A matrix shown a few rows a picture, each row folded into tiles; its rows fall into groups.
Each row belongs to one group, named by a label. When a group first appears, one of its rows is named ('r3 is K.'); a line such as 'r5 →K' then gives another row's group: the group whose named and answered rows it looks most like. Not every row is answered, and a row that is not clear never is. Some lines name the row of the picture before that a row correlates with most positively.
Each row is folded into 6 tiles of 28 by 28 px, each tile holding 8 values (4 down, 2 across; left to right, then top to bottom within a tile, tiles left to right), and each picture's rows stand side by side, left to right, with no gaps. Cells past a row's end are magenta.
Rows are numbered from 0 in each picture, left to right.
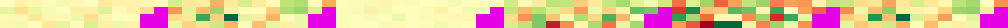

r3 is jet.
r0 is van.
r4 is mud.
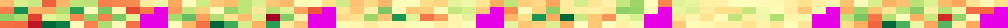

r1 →mud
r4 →jet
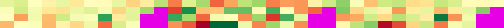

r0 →jet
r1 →mud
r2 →jet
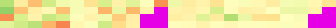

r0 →jet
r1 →van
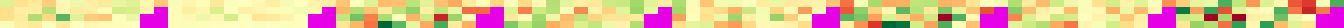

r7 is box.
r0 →van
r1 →van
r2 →mud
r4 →jet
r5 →mud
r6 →jet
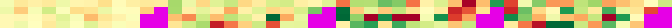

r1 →jet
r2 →box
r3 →mud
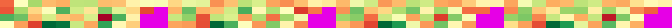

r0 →mud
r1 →mud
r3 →mud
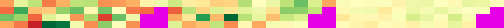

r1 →van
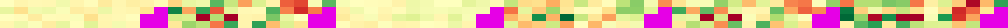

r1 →box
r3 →van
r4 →box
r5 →box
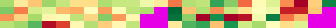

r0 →jet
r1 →box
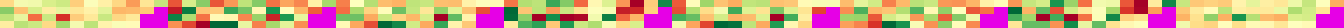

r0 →box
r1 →mud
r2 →mud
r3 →box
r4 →mud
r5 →mud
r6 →box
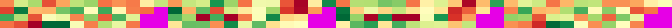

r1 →box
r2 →box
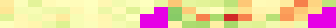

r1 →box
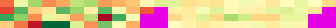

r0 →mud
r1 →van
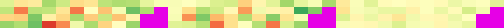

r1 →jet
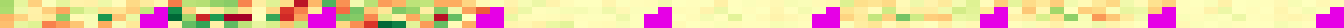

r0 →jet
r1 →box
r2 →mud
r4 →van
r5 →van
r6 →van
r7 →van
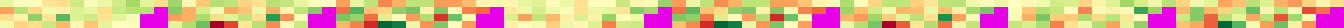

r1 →jet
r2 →mud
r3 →jet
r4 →mud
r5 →jet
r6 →jet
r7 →mud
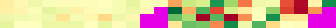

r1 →box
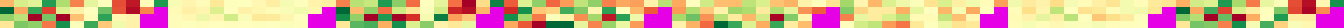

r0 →box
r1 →van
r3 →mud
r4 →mud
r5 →jet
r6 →van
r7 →box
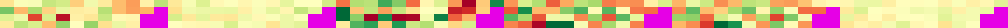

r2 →box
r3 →mud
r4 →mud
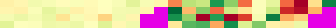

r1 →box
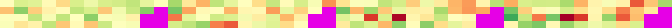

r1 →jet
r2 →box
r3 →box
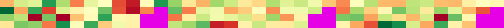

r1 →jet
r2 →mud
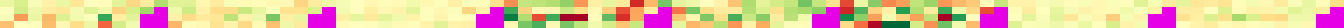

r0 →jet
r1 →jet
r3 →box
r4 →van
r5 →mud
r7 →van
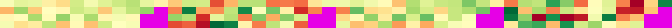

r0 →van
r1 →mud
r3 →box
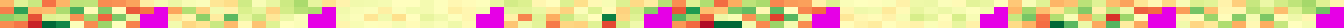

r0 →mud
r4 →mud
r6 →mud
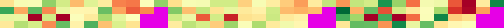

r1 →box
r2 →box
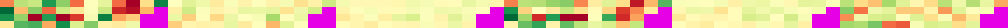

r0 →box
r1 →jet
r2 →van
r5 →jet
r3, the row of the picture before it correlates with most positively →2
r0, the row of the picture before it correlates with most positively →2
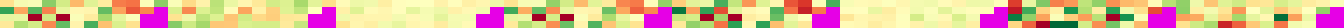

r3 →box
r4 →box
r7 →jet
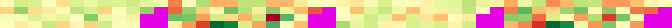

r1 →mud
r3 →mud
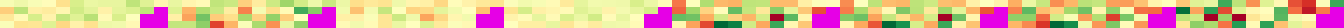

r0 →van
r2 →van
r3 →van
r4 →mud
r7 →box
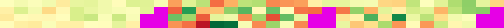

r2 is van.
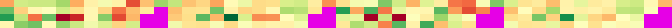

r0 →box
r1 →van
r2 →box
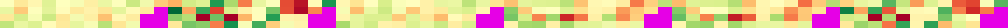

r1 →box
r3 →box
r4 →box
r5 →box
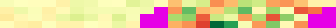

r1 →mud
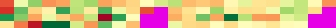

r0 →mud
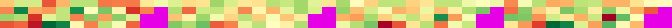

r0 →mud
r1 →jet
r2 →jet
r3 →mud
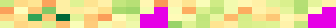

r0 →van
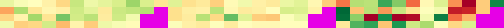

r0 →van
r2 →box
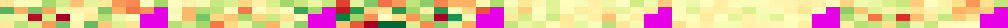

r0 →box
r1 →jet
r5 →box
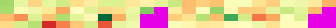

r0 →jet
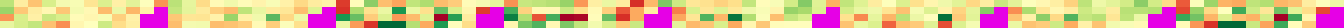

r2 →mud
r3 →box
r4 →van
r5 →jet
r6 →van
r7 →mud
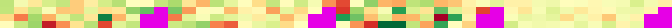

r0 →jet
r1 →jet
